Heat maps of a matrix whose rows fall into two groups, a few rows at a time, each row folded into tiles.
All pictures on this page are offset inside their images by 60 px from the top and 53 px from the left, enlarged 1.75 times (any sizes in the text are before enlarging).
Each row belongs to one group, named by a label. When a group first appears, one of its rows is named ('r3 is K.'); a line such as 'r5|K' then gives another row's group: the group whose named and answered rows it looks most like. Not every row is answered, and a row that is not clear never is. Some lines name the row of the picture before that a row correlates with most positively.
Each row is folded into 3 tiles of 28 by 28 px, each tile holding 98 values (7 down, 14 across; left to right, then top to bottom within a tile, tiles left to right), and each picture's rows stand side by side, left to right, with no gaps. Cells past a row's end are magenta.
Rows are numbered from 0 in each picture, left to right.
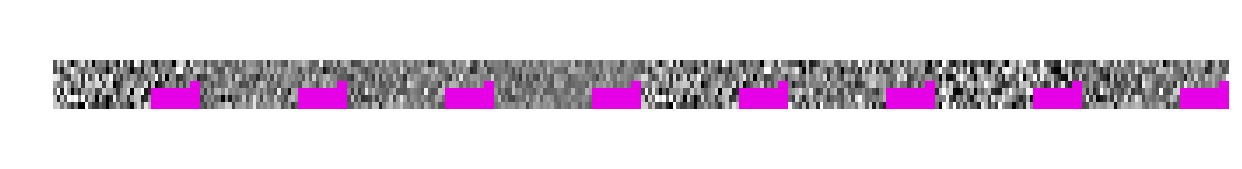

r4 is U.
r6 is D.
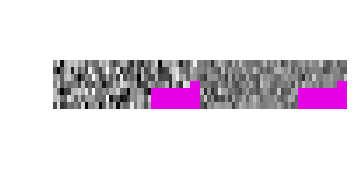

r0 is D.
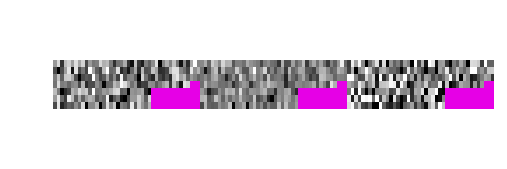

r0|D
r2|U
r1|D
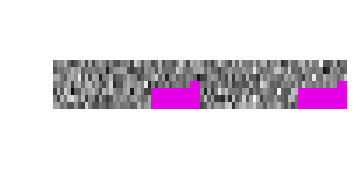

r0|U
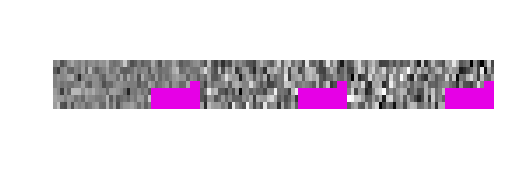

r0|D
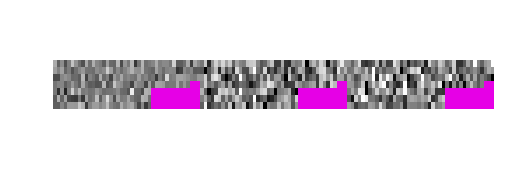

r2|U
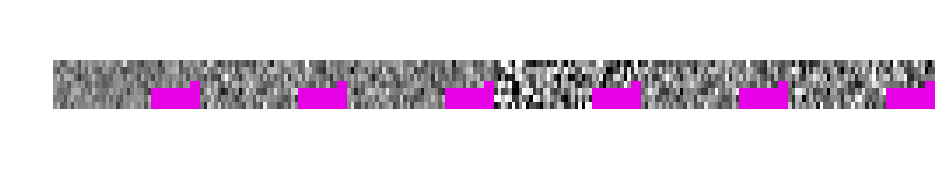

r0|D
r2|D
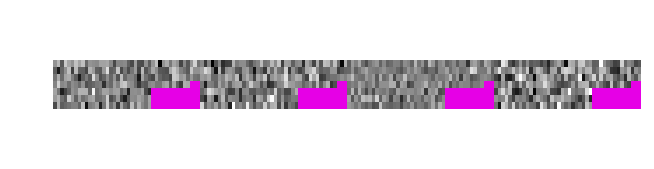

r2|U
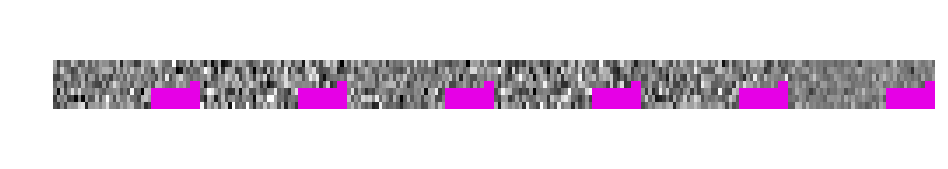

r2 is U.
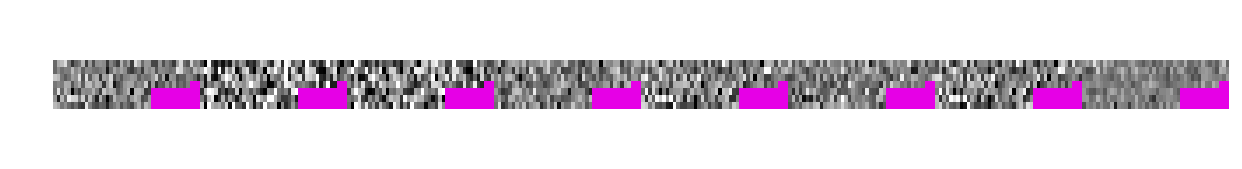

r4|U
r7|D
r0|U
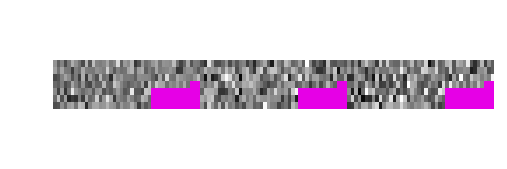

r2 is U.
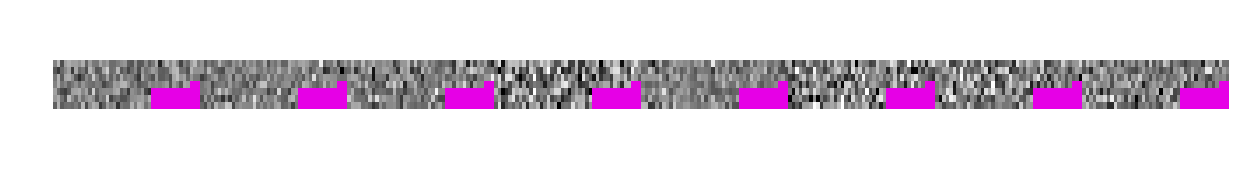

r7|U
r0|D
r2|U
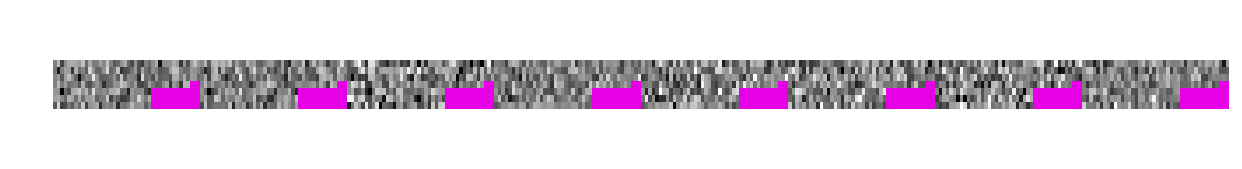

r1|D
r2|D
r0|D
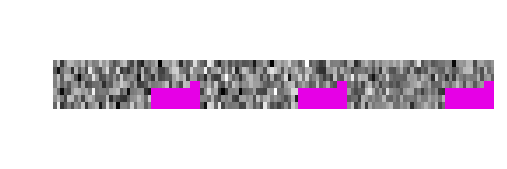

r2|D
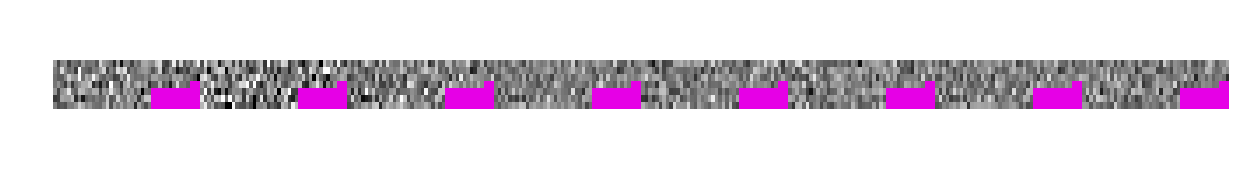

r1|U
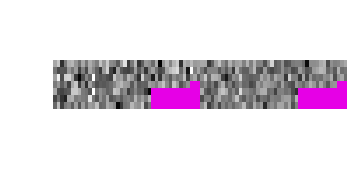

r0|D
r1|D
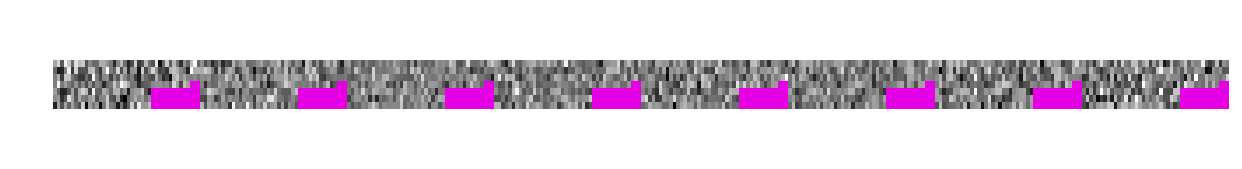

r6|D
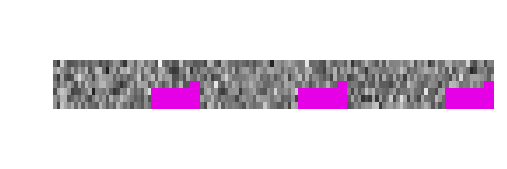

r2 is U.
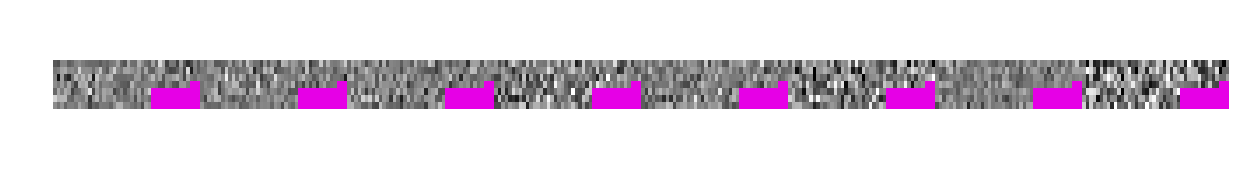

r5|U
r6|D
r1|U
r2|U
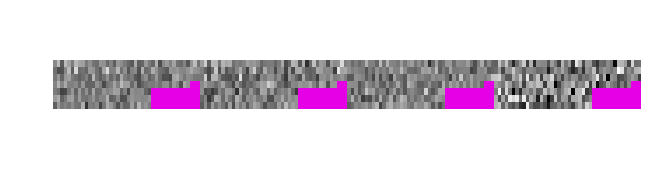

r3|U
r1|D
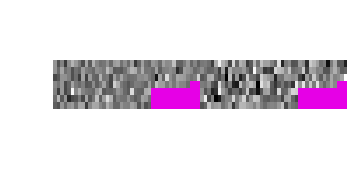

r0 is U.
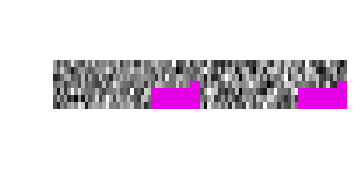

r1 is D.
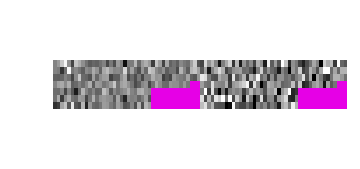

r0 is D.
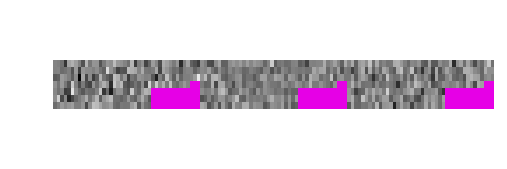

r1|D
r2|D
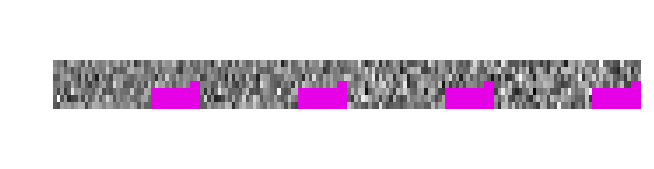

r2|U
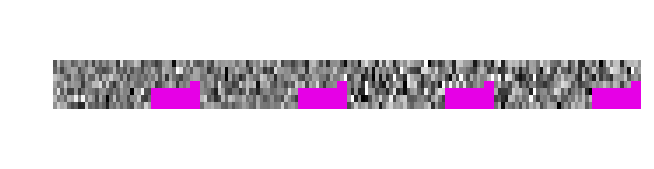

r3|D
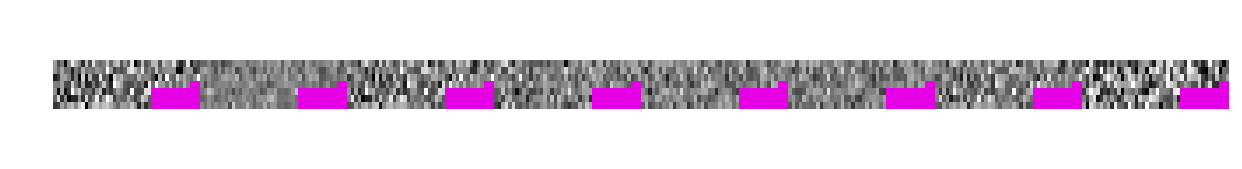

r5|D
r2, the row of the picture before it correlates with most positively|2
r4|D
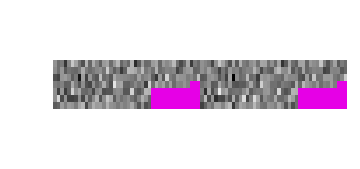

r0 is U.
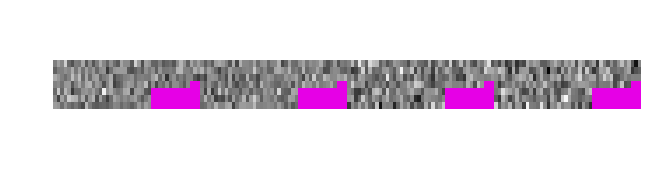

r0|U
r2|D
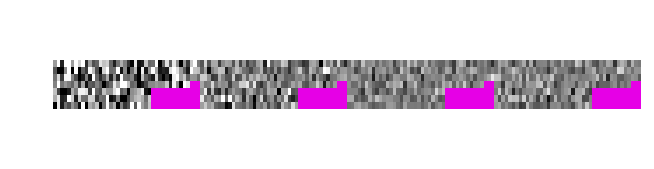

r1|U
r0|D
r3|U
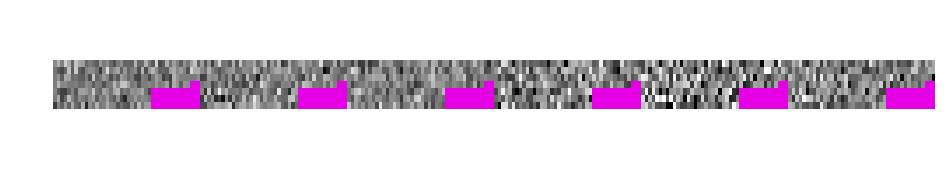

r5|U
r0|D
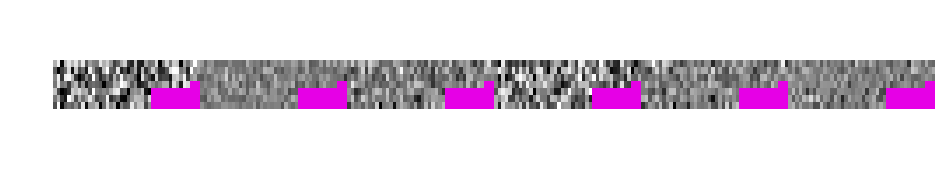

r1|U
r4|D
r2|D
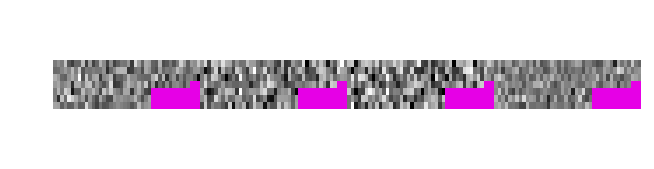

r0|U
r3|U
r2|D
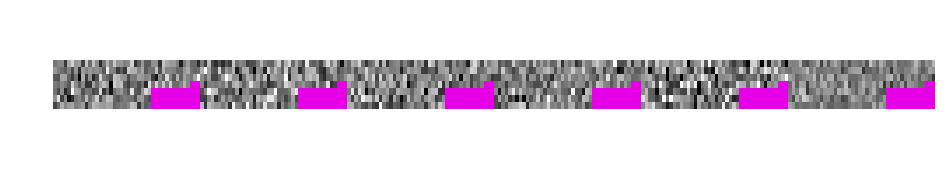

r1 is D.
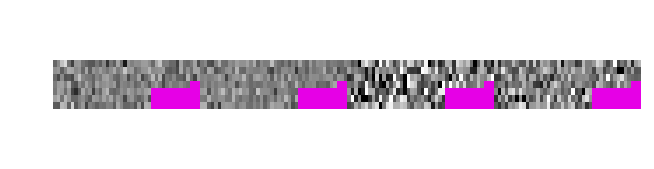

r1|D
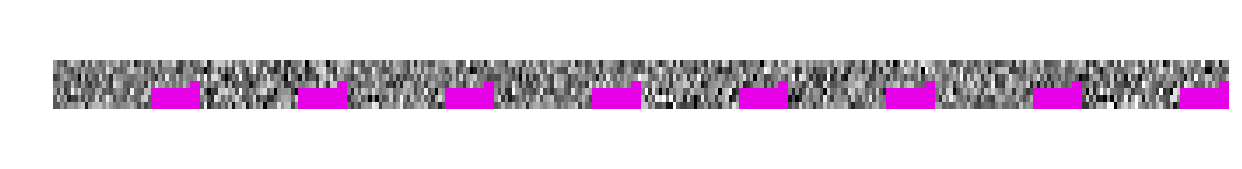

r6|U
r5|D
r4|U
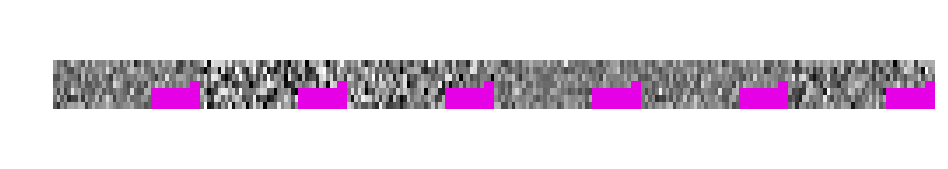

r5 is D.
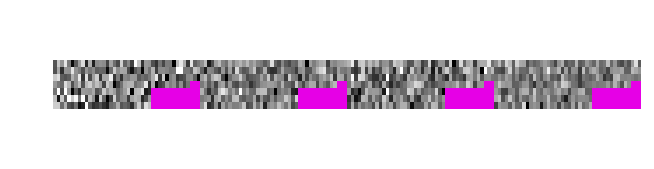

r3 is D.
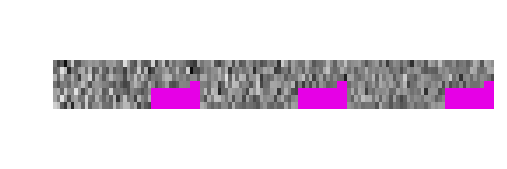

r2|U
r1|U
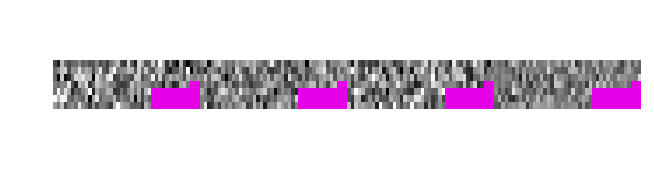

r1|D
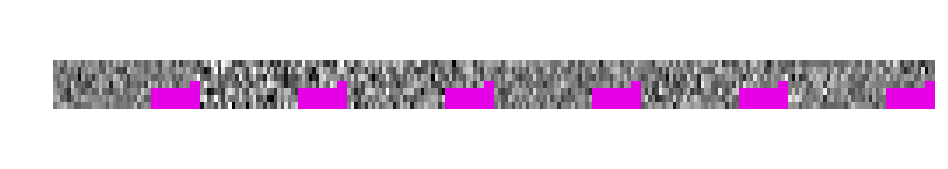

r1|D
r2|D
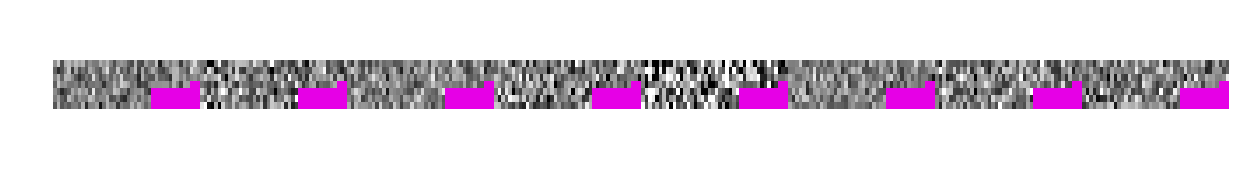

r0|D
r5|U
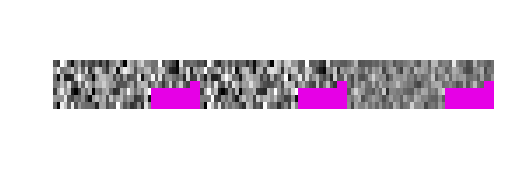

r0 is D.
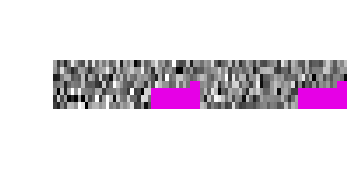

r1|U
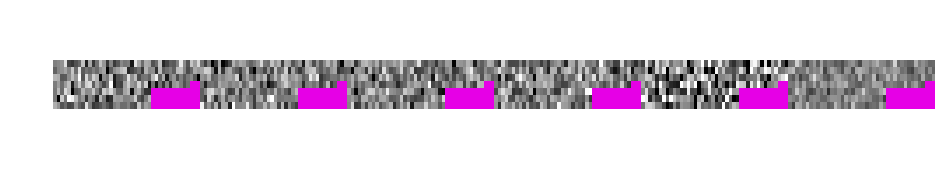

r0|U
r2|D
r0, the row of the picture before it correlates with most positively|1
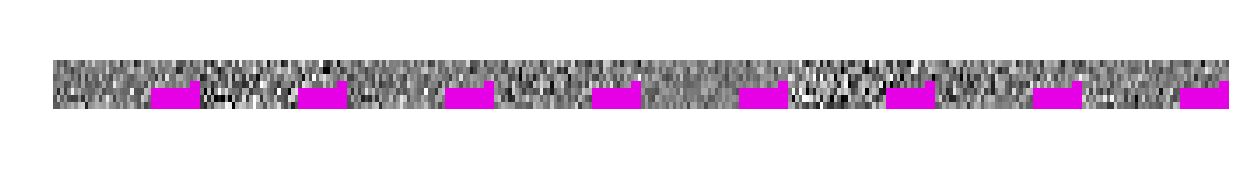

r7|U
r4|D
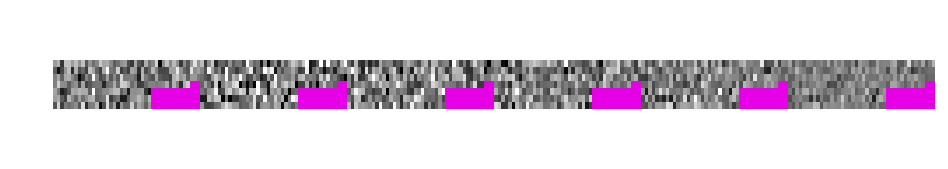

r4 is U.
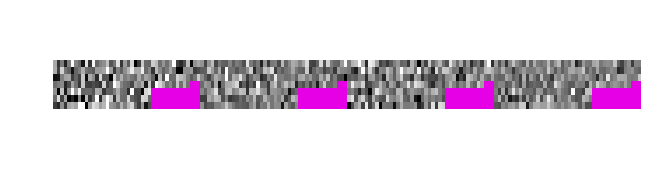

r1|U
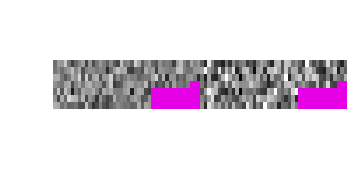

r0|U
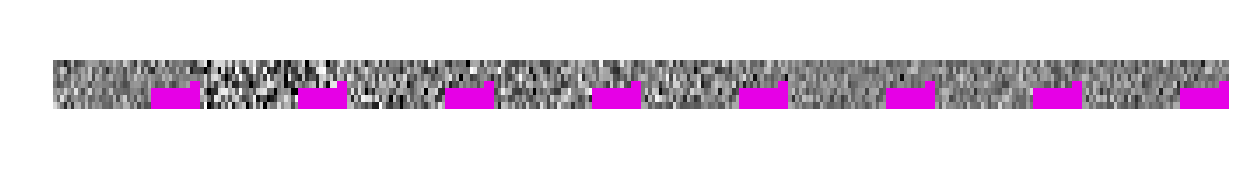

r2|U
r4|U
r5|U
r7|U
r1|D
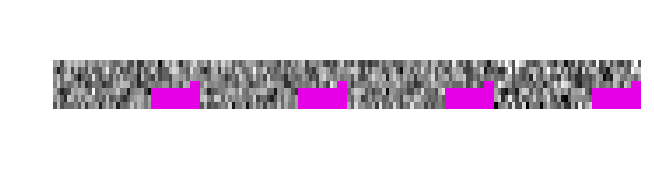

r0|D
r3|D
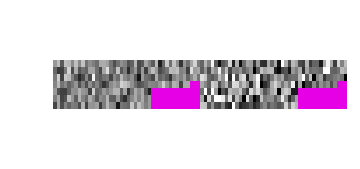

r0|D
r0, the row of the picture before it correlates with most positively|0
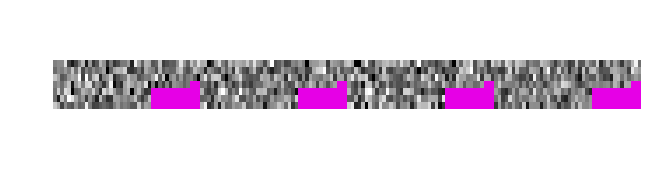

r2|D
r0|U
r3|D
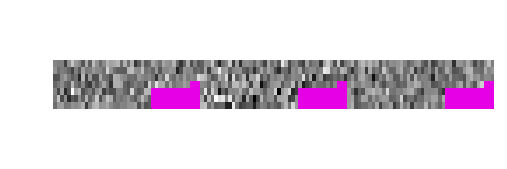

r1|U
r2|D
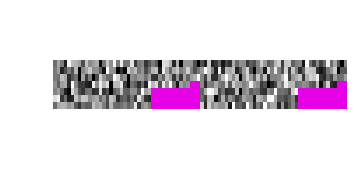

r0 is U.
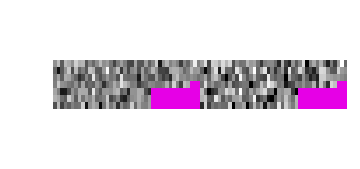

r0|D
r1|D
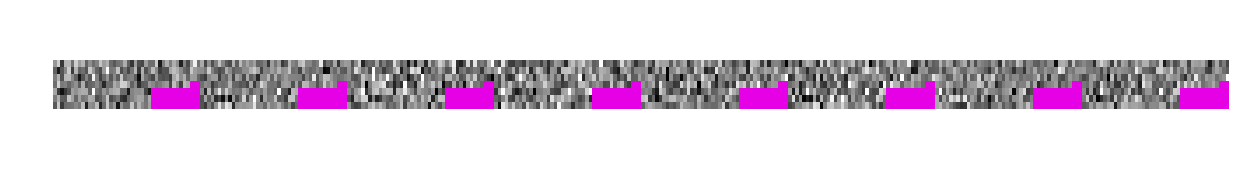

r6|U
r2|U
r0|D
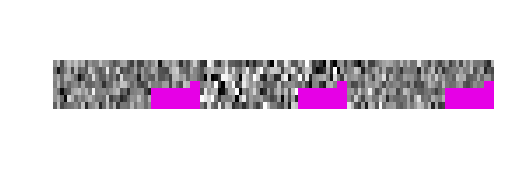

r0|D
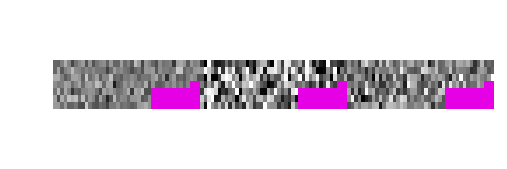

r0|U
